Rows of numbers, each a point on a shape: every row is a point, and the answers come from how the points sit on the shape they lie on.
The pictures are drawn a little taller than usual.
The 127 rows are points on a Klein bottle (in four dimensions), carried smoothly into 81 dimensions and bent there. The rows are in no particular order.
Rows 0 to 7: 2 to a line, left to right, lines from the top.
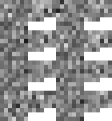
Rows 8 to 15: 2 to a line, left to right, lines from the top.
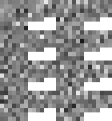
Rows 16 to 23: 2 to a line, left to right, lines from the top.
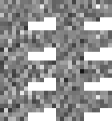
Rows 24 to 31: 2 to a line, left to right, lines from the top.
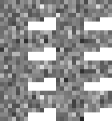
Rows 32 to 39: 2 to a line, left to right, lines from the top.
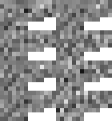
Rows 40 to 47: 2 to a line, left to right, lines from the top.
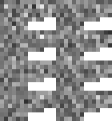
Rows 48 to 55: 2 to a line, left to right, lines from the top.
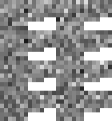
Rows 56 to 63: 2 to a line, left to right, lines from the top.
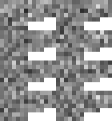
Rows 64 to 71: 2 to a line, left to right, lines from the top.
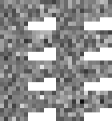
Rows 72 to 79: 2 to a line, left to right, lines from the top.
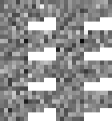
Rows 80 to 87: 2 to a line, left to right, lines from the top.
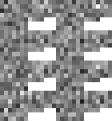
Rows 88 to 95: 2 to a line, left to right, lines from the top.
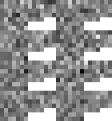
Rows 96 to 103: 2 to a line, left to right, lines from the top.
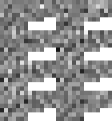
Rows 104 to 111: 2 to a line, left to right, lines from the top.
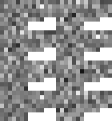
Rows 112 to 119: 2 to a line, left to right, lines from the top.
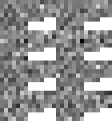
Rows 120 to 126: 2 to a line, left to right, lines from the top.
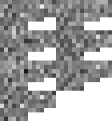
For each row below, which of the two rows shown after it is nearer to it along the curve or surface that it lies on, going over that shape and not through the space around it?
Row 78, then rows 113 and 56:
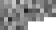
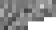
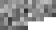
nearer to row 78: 56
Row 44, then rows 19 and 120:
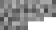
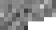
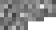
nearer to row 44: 19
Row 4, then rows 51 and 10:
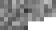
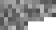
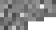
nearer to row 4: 10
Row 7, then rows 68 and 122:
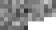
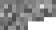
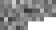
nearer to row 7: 68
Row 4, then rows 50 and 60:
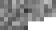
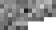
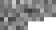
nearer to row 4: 50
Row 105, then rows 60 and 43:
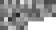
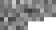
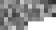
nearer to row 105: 43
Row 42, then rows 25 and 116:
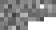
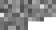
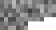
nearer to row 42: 116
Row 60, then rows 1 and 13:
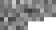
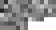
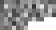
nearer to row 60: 13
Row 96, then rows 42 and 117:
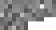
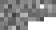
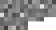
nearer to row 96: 117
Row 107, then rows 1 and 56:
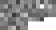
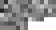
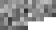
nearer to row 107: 1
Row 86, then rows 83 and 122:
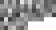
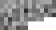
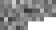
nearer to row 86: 122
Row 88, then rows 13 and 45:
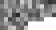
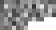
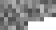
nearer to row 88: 13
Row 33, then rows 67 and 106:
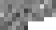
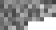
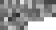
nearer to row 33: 67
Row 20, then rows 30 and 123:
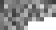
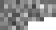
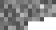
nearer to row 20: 123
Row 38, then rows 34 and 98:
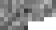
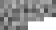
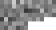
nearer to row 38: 34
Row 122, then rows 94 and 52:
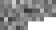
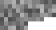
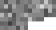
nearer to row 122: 94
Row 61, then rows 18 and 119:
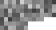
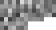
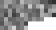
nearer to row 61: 119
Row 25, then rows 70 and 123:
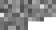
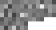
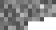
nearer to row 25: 70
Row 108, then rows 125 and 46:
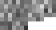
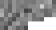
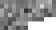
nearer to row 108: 125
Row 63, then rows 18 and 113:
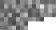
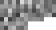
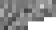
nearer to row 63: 18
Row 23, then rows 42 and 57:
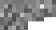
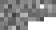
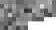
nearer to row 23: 57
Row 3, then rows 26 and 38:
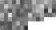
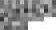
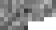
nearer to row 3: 38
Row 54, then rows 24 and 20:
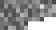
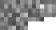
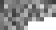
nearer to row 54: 20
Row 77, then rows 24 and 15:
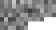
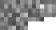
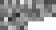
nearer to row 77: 24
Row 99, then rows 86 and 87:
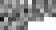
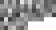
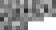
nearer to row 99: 86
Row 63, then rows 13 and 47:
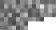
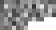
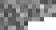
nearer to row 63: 13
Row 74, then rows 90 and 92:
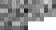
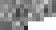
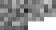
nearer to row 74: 92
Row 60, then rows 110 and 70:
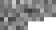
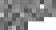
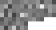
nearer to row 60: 70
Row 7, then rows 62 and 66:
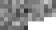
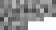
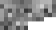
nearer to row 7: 62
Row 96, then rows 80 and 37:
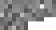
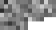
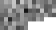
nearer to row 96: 80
